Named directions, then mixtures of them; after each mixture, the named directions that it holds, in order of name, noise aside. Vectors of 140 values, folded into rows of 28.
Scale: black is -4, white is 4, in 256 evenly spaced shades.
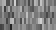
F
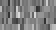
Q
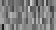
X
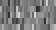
Q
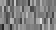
F, X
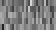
X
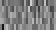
X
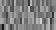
F, X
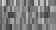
F, X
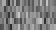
F, Q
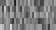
F, Q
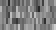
Q, X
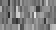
Q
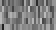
X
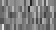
X
